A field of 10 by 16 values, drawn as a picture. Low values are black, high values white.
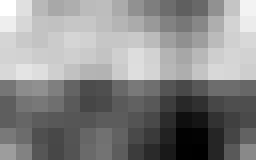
The ninth with the highest average is the top left. The bottom right is the ninth with the lowest average. The top part is higher, up to a seam about 50% of the way down. No lone cell stands out from its neighbours.
